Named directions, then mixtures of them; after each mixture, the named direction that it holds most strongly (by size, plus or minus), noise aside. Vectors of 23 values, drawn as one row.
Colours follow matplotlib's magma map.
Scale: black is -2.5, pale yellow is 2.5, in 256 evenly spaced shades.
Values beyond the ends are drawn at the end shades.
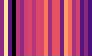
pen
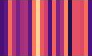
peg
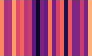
peg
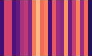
peg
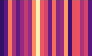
peg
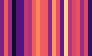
pen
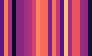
pen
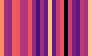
peg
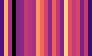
pen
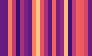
peg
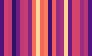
peg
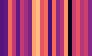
peg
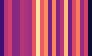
peg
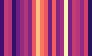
peg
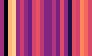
pen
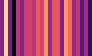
pen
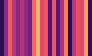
peg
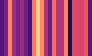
peg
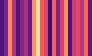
peg
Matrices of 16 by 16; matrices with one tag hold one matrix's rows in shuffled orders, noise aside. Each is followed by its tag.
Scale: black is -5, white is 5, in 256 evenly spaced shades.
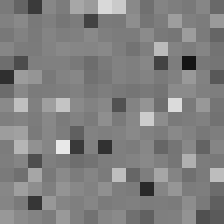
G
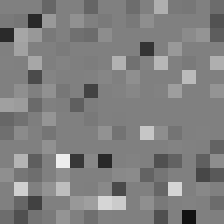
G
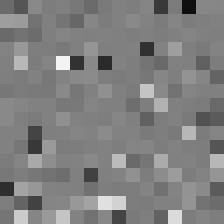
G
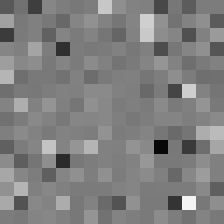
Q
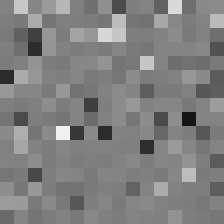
G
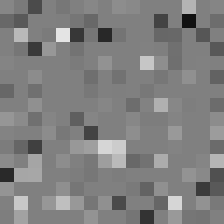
G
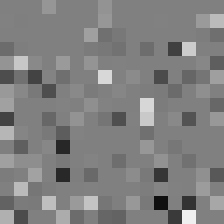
Q
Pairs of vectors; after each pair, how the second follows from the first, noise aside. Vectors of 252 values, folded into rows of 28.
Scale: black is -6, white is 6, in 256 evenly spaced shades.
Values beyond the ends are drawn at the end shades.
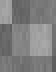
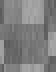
wrapped around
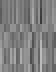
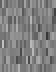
shuffled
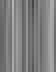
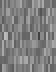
shuffled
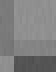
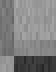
scaled up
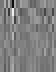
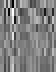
scaled up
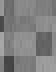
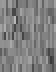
shuffled
